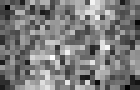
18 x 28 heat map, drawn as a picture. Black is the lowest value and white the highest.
Neither half mirrors the other. No single row or column stands out from its neighbours. The histogram is bell-shaped. Overall the values sit about 50% of the way up the scale.
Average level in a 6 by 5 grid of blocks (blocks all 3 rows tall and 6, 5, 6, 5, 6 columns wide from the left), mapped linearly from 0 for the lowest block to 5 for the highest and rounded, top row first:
1 1 3 5 1 / 2 2 3 3 1 / 1 3 2 3 1 / 1 4 3 2 2 / 1 3 2 3 3 / 1 5 3 2 0
